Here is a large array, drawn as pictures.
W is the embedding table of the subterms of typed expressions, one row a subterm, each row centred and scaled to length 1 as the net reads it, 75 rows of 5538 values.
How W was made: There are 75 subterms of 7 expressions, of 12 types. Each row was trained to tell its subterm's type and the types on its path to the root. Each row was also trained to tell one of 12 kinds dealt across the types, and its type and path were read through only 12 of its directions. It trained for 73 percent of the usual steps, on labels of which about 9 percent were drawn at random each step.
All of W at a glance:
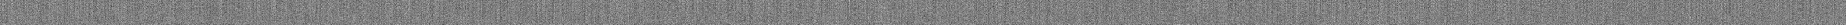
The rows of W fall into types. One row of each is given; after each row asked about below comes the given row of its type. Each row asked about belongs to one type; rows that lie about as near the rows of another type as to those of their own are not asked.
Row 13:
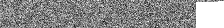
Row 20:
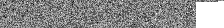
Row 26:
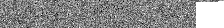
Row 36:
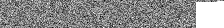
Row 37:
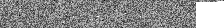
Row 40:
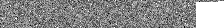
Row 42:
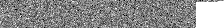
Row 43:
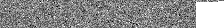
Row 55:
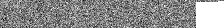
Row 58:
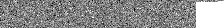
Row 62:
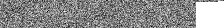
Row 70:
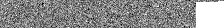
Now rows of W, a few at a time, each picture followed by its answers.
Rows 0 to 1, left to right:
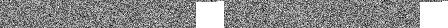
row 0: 36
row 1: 55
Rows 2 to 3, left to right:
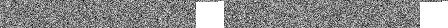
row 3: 55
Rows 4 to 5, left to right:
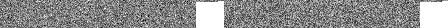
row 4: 58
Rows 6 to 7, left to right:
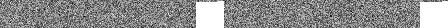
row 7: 40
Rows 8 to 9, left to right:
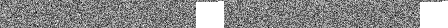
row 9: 26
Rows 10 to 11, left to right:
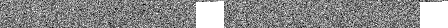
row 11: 55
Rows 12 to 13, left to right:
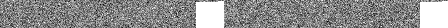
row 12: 37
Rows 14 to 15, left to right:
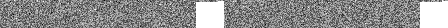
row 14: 37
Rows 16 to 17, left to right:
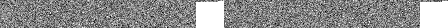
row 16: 42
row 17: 36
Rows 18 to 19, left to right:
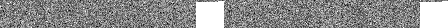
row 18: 40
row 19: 36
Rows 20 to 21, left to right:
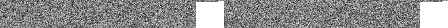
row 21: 13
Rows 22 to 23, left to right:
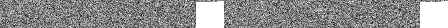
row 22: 36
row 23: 36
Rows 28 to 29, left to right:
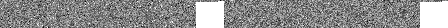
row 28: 55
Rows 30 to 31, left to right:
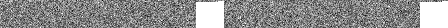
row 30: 55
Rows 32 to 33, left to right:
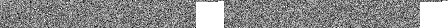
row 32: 43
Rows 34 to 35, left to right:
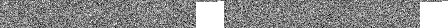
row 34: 40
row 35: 40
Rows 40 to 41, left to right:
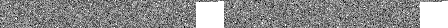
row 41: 58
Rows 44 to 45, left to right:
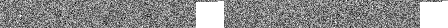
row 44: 55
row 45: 26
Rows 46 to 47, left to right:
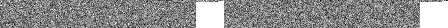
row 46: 43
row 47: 62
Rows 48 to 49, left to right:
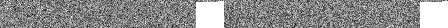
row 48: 62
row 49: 43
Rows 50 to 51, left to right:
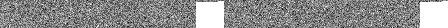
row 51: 42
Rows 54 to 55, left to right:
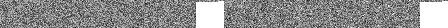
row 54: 36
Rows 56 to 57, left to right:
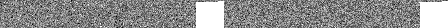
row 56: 42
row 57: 40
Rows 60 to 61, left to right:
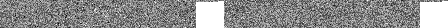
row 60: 43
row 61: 20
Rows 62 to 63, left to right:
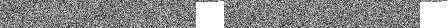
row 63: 43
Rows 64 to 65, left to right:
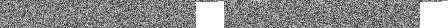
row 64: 40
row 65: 26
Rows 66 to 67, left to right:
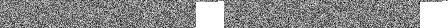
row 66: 43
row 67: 42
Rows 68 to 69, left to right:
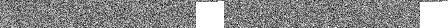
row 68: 20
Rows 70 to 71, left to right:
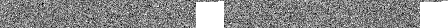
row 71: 13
